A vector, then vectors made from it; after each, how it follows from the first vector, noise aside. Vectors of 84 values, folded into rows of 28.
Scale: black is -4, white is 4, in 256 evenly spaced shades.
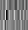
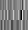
reversed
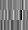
reversed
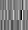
reversed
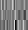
wrapped around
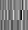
reversed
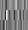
negated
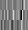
reversed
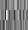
negated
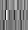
negated
